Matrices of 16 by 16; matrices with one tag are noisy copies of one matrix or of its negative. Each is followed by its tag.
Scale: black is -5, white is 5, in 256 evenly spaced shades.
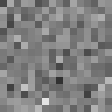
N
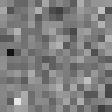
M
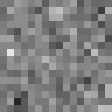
M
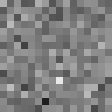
N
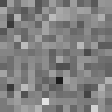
N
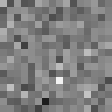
N
